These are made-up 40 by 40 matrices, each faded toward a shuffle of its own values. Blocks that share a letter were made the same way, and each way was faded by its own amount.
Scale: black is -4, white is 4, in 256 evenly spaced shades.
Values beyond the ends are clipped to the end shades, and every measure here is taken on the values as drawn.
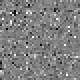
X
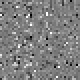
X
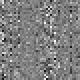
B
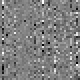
B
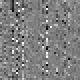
B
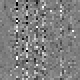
B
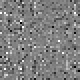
X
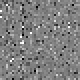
X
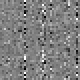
B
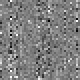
B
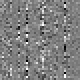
B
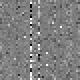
B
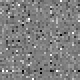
X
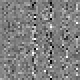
B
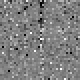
X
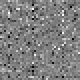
X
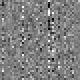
B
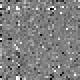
X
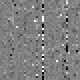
B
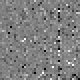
X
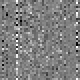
B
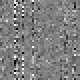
B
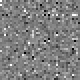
X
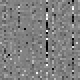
B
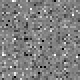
X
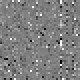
X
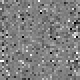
X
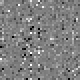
X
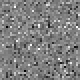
X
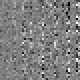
B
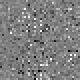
X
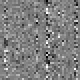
B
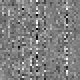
B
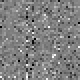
X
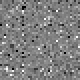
X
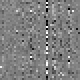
B
